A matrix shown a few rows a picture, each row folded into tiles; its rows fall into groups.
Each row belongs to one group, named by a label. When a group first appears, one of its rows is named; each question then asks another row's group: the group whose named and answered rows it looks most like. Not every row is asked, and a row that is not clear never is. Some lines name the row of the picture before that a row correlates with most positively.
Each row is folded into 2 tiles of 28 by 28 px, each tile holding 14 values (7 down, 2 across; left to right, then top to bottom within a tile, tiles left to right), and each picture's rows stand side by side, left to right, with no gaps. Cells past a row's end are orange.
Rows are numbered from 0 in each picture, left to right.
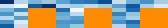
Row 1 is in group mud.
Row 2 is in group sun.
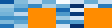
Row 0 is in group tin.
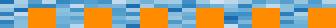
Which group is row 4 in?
sun
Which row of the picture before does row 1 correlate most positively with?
0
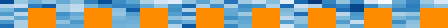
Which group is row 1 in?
mud
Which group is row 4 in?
tin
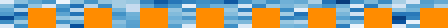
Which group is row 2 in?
mud
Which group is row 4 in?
tin
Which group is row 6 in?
tin
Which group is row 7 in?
sun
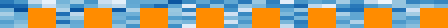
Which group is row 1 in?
sun
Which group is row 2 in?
mud
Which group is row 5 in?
sun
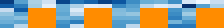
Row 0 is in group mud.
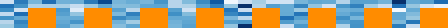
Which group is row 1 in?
mud
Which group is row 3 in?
mud
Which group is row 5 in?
sun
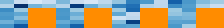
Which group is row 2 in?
sun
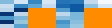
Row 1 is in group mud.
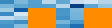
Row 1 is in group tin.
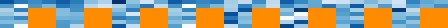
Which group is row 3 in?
tin
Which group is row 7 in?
mud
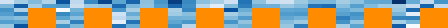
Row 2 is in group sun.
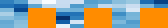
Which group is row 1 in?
sun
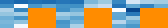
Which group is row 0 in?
tin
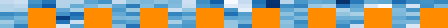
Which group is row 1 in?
sun
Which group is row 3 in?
mud
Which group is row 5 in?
sun
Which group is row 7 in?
tin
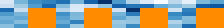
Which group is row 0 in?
mud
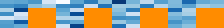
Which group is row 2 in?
tin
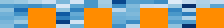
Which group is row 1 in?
sun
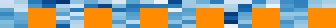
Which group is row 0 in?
mud
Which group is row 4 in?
sun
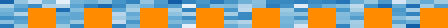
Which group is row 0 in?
tin
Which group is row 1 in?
mud
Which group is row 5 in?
tin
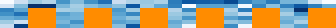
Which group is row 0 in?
mud
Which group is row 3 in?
tin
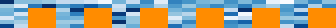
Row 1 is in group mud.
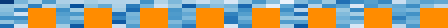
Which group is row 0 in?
tin
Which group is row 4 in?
sun
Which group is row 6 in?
tin
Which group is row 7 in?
sun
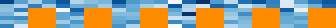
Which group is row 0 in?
tin
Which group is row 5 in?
mud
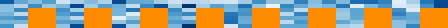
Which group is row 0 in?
tin
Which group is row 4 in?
sun
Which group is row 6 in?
tin
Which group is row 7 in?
mud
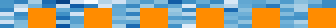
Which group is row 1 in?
tin
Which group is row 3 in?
tin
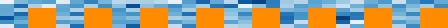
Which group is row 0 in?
sun
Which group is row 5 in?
sun
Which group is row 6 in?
sun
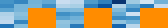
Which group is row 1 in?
mud
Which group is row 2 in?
tin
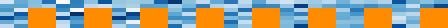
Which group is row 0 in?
sun
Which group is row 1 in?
sun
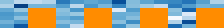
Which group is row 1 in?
tin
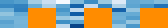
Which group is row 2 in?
mud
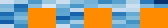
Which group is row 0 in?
sun
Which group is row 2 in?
mud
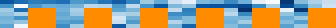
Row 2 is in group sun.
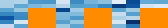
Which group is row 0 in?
sun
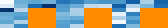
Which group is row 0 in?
mud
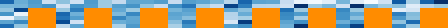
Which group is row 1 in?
sun
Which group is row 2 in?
sun
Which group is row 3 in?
sun
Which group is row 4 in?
sun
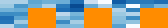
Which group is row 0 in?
sun
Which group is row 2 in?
tin
